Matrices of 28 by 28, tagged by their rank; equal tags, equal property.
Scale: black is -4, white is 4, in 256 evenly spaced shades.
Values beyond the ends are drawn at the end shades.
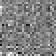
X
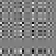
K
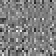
X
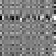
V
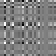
K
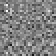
X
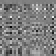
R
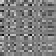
V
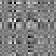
V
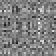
X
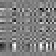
V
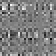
R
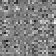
X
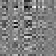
R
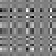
K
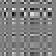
K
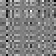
V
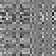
R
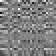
R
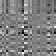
V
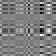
K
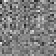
X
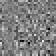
X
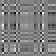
K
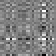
V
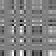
K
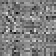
X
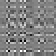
V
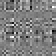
R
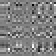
R
